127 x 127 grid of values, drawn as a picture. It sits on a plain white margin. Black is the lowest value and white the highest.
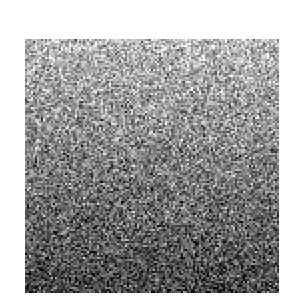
No regular stripes run through it. Values rise toward the top. The grain is fine, like static.
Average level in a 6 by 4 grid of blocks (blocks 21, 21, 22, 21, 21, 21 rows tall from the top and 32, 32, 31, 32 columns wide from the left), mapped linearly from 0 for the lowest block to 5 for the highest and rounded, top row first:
5 5 5 5 / 4 4 4 4 / 3 3 3 3 / 2 2 2 2 / 1 1 1 1 / 0 0 0 0
